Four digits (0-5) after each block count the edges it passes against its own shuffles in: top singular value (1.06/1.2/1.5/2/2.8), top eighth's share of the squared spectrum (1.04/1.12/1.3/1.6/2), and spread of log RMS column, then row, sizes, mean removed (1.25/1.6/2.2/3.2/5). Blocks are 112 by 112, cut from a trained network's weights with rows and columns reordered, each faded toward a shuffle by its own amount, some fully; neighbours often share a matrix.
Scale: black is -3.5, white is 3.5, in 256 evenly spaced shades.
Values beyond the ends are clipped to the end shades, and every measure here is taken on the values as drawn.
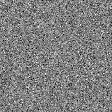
2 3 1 1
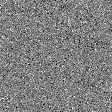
0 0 0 0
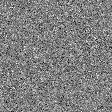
0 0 0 0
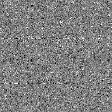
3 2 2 2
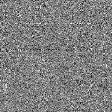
2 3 3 1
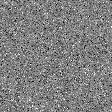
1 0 0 0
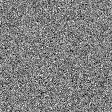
0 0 0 0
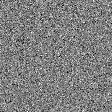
1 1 0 0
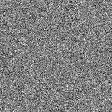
2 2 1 0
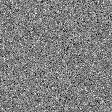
0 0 0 0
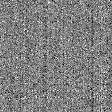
3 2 0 2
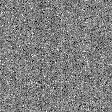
1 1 0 0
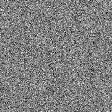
3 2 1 0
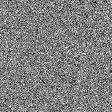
2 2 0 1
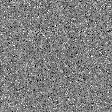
2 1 1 1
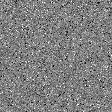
1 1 0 0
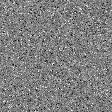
1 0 0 0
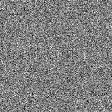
3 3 1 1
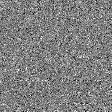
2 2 0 2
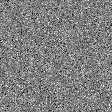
0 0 0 0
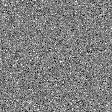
0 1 0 1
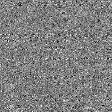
2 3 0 3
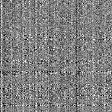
4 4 2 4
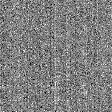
3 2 1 2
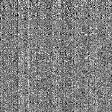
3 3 1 3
